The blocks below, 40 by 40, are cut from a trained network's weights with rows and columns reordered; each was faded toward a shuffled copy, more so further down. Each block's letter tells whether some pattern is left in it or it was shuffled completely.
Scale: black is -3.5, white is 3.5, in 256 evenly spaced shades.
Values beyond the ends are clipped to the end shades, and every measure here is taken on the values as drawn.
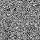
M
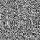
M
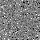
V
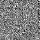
M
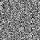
M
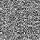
M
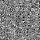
M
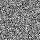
V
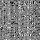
M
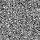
V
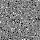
V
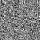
M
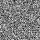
V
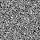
V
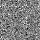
M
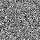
V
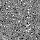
V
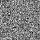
M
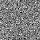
M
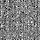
M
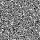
V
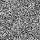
M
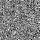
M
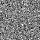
V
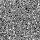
V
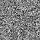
M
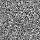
M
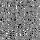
M
